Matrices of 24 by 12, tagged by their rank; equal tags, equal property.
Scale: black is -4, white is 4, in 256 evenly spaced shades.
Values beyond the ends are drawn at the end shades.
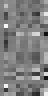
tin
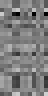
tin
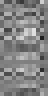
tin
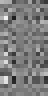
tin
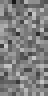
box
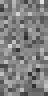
box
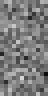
box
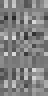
tin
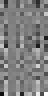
tin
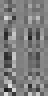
tin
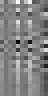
tin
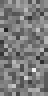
box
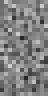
box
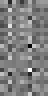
tin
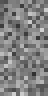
box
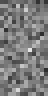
box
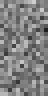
box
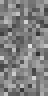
box
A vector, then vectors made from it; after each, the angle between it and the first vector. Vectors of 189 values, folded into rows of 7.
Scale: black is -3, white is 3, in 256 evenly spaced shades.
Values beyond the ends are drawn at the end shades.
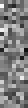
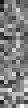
orthogonal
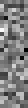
nearly parallel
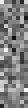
orthogonal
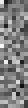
orthogonal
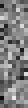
partly opposed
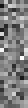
nearly opposite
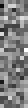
nearly opposite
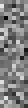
nearly parallel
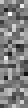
orthogonal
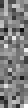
partly opposed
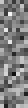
orthogonal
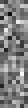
orthogonal
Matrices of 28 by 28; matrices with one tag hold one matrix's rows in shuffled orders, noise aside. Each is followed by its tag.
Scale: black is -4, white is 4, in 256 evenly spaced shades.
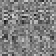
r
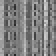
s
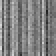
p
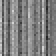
p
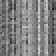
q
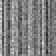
p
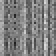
s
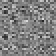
r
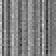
p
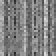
s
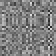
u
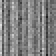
p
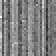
p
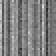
p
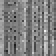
s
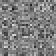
r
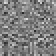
r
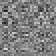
r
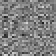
r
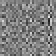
u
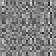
u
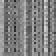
s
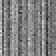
p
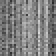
q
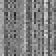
s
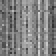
q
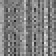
s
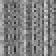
s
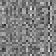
u
